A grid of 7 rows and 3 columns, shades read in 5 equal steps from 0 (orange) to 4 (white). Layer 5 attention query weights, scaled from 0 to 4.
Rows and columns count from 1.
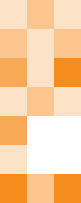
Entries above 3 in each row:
0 0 0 0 2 2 0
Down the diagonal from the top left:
3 3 0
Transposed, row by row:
3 2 1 3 1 3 0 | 2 3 3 2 4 4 2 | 3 2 0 3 4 4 0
